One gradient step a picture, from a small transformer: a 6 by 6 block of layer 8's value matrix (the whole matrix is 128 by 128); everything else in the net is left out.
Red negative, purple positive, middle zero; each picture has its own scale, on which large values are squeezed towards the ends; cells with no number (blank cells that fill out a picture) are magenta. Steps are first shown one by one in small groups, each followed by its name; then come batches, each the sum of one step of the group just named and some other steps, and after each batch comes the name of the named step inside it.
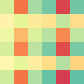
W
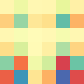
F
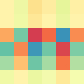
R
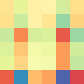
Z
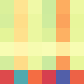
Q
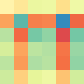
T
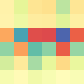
R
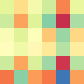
Q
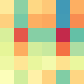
T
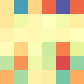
F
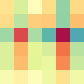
T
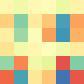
F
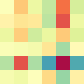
T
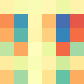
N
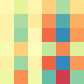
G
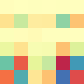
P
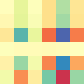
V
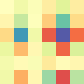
V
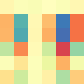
N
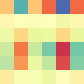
P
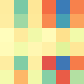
G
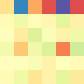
V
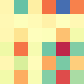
G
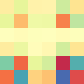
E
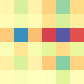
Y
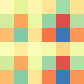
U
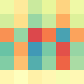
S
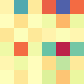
Y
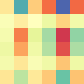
U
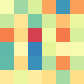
S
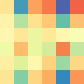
Y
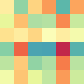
S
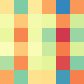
E
